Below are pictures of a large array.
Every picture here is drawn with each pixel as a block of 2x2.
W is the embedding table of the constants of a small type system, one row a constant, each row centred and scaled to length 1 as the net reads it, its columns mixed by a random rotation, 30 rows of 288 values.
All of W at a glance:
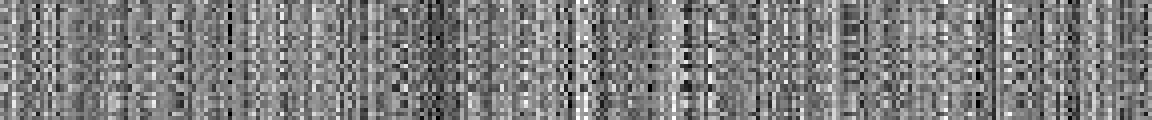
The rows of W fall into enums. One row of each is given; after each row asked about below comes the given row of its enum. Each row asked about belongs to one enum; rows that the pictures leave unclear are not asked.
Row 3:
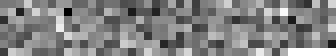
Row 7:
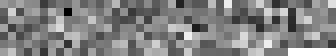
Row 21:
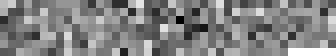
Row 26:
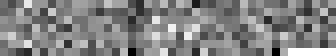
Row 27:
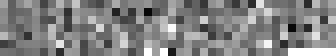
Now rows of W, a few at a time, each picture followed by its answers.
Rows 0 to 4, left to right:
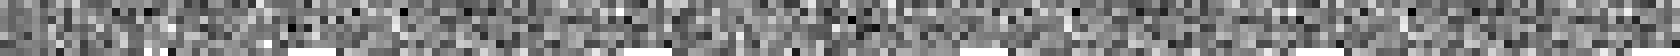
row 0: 27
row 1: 3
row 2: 21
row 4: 3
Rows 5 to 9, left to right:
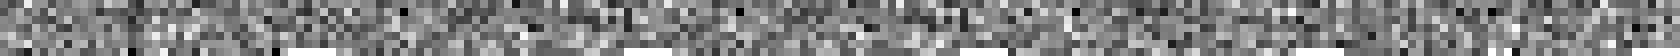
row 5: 26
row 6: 7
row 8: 3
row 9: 27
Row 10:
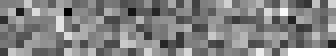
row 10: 3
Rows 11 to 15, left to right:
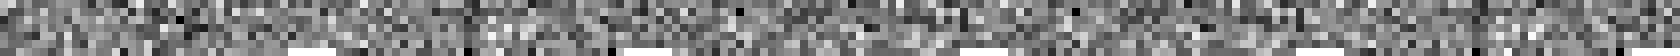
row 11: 21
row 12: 26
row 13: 7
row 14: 7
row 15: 26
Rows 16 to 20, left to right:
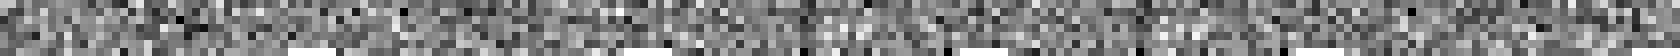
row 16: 21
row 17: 3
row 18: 26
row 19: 26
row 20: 7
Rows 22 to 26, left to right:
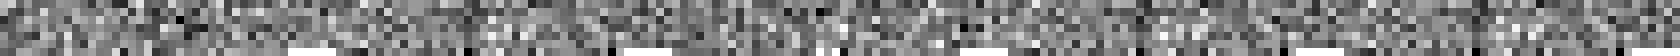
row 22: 21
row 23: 26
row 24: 27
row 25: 26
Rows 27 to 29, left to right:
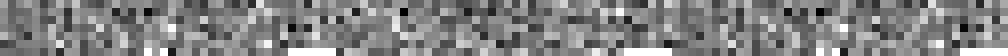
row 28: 3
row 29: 27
